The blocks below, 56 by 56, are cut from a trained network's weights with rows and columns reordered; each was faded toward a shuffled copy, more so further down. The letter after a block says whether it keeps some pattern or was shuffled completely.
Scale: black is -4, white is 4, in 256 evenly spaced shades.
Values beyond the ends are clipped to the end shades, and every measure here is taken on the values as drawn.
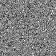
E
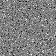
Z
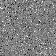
Z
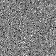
Z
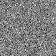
Z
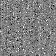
E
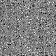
E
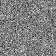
Z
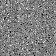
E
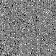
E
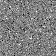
Z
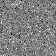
Z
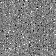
E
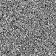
E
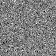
Z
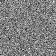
E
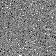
Z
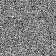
E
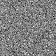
Z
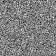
Z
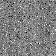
E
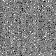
E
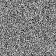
Z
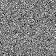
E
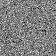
Z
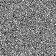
Z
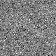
Z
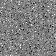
Z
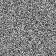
Z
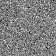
Z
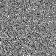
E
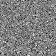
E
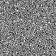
Z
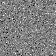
Z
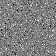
Z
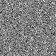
Z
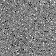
Z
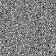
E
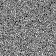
Z
